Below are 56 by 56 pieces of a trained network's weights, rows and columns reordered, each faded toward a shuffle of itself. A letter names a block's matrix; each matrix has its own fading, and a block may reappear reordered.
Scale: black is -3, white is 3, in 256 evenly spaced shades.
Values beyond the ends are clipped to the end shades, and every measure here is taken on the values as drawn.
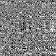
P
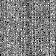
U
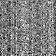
U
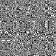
P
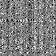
U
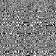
P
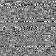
P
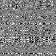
P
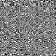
P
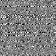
P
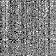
U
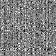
U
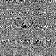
P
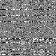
P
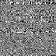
P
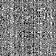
U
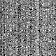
U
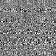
P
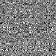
P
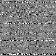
P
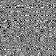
P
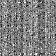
U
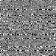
P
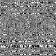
P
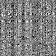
U
